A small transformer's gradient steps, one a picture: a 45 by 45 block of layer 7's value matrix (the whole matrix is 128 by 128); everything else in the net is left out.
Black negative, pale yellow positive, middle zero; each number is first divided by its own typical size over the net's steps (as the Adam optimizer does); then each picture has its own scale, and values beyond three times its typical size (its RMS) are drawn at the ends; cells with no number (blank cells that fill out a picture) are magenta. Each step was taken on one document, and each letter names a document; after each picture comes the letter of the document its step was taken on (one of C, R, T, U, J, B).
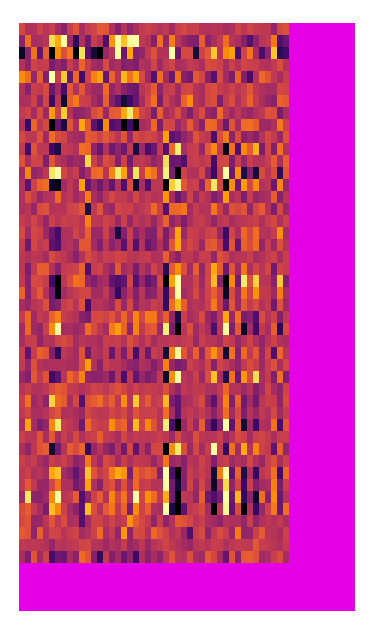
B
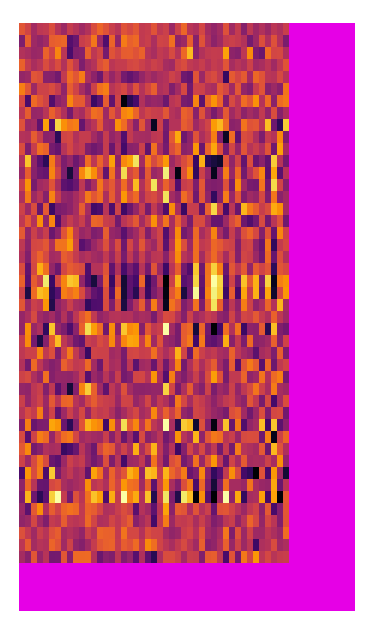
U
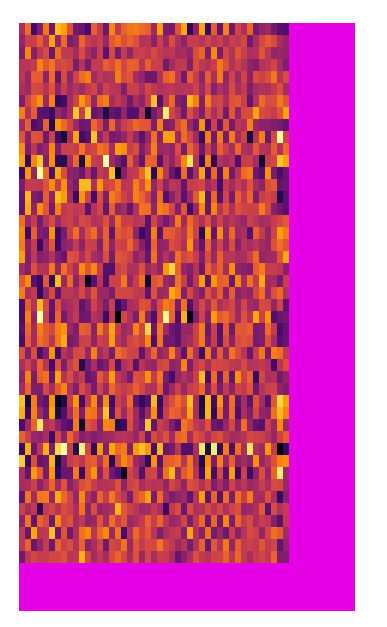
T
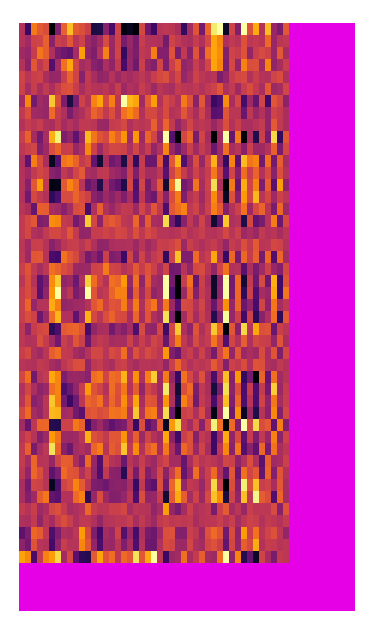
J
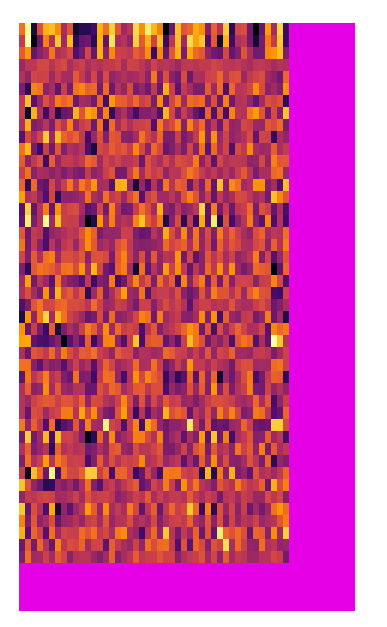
T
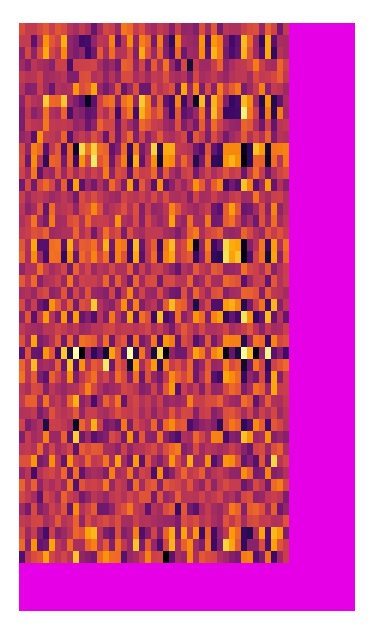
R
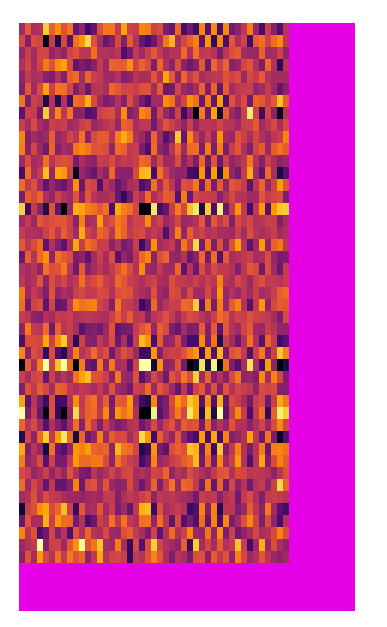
T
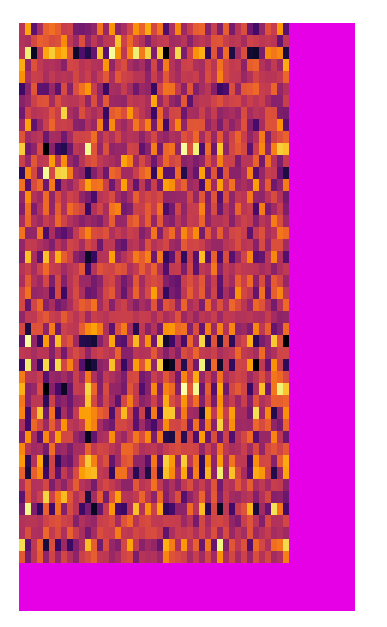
T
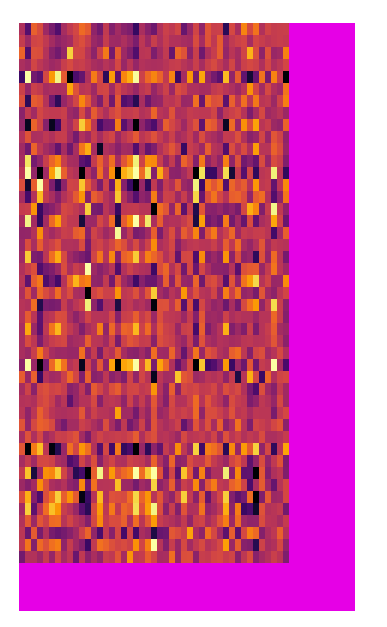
B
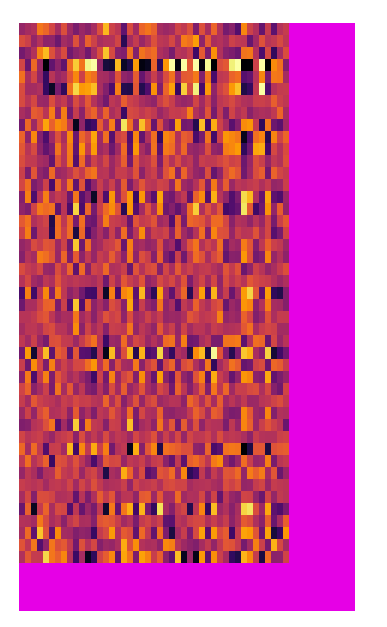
R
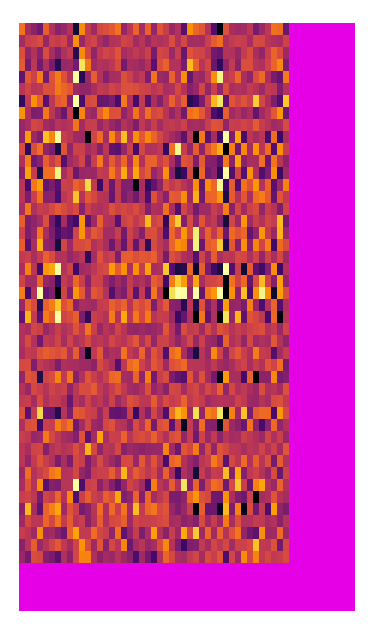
B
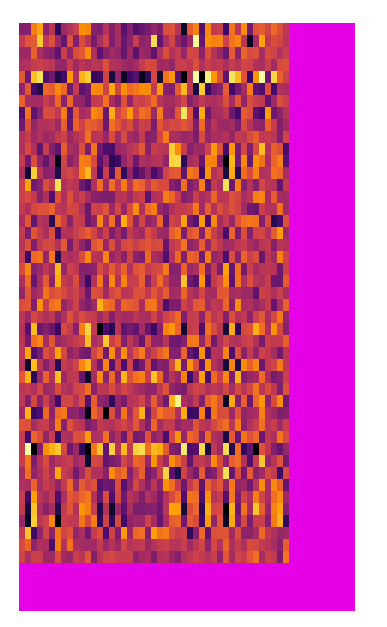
U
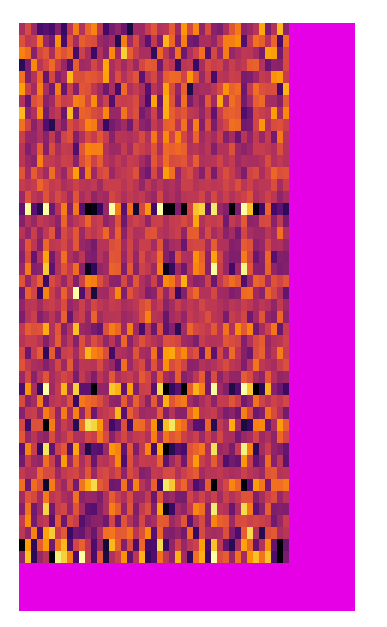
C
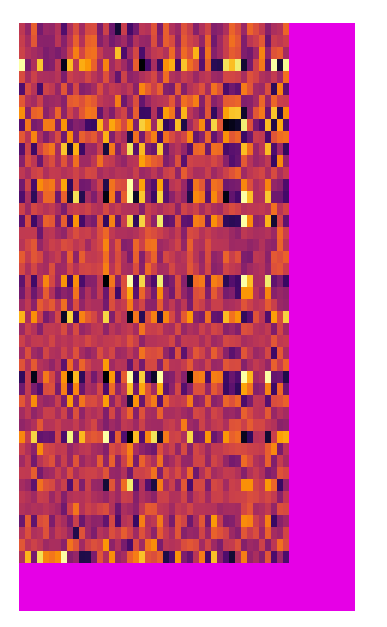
R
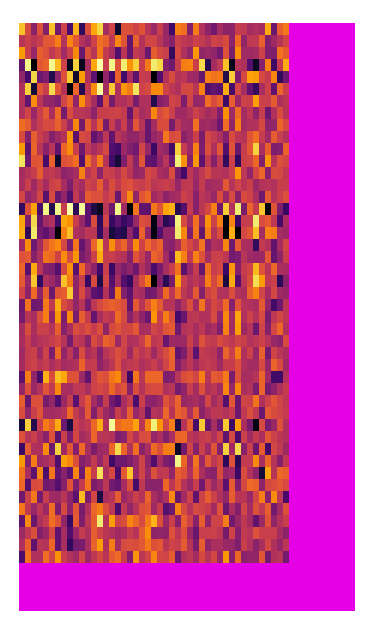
U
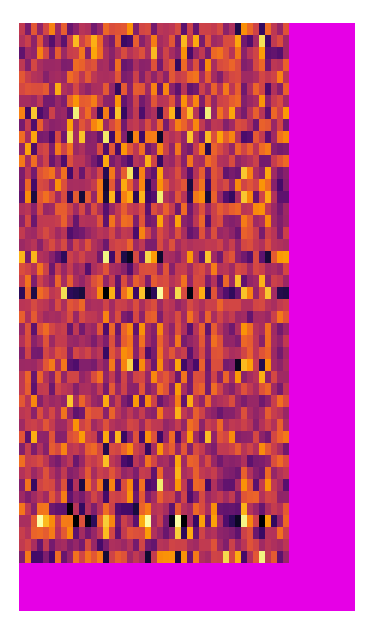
R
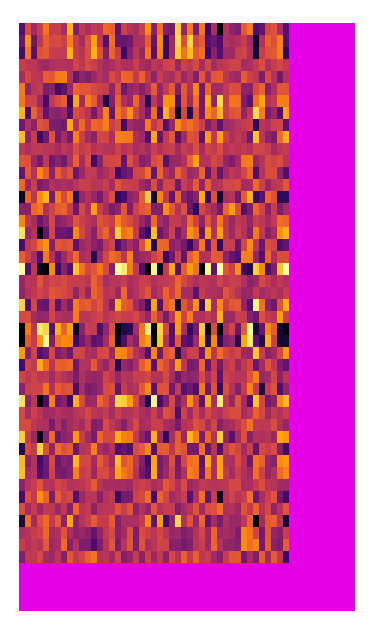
C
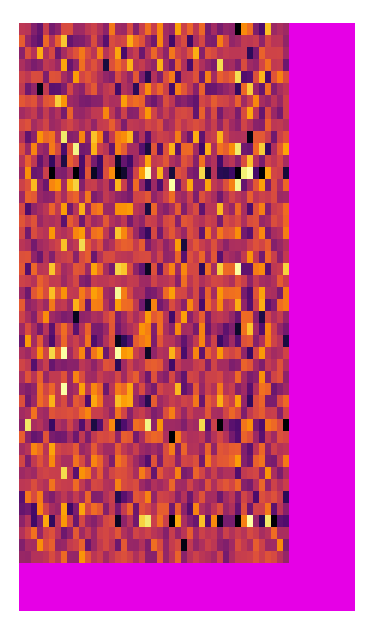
C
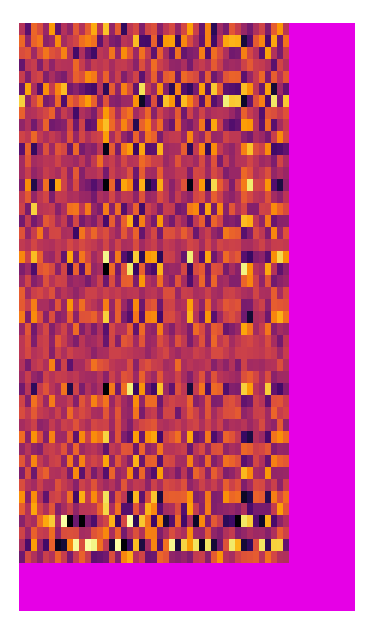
R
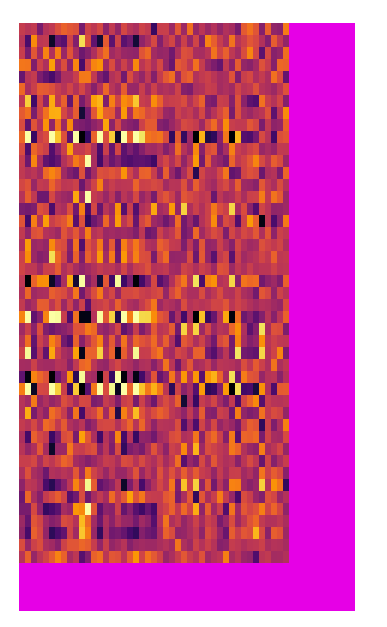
U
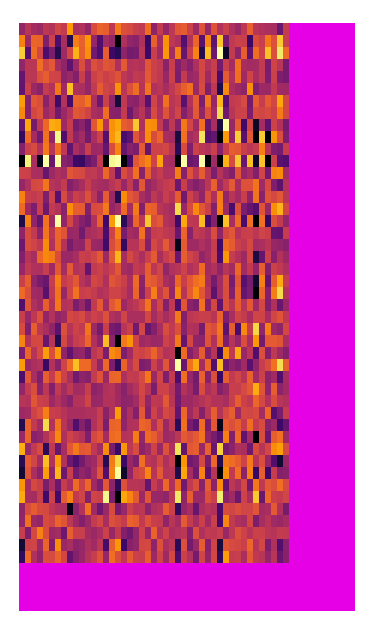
B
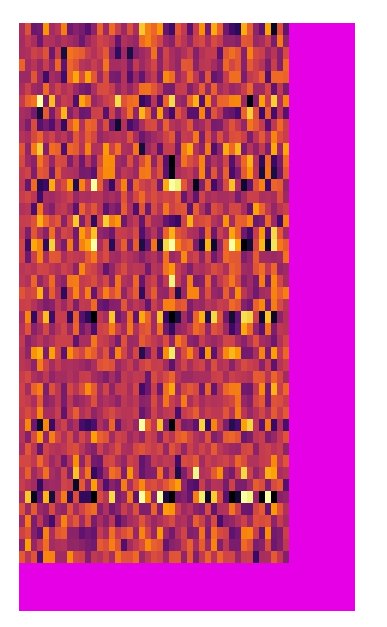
C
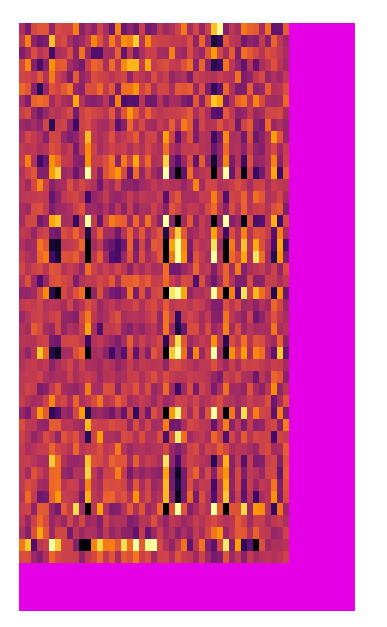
J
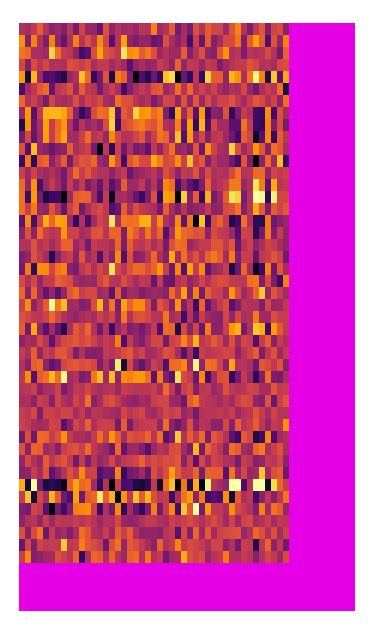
U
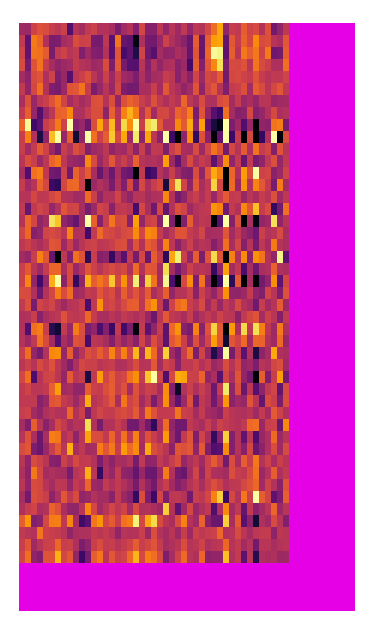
J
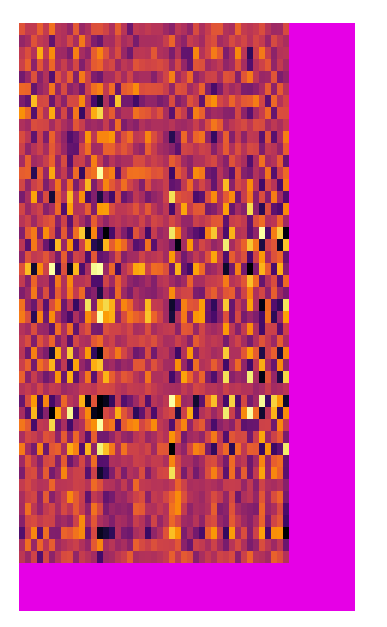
U
